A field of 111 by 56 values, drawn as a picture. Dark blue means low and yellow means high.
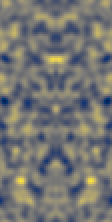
Lone odd cells: none. Mirror symmetry: left to right. Histogram: bell-shaped. Slope: none. Grain: blotchy.
